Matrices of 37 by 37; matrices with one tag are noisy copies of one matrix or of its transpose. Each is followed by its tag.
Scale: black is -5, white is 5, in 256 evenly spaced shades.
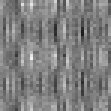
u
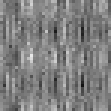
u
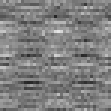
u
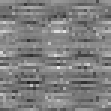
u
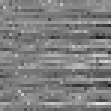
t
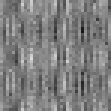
u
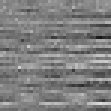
t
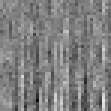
t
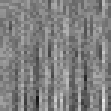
t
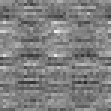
u
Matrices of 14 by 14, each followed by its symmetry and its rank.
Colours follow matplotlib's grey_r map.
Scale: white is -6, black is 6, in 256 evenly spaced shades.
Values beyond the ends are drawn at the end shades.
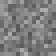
neither, full rank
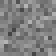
neither, full rank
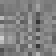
neither, rank two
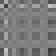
symmetric, rank one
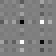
symmetric, rank one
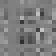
neither, rank two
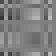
neither, rank one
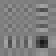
symmetric, rank one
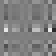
neither, rank one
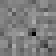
symmetric, rank three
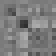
symmetric, rank three
